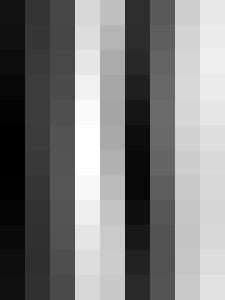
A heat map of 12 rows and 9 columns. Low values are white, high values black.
On average the colour sits 50% of the way up the scale. Upright stripes repeat 2 times across the table. The grain runs up and down.
